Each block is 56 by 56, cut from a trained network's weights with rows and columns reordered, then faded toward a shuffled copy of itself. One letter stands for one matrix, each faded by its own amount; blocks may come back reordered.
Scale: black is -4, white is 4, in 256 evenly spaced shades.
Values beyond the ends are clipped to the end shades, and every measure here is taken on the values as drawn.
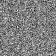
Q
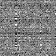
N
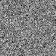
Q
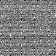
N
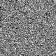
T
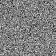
T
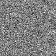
Q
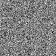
T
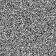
T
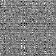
N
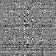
N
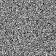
T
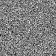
Q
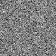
Q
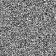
Q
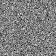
T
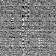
N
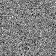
T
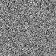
Q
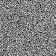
Q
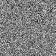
Q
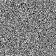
T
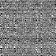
N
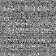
N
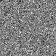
T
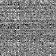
N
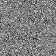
Q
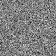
Q
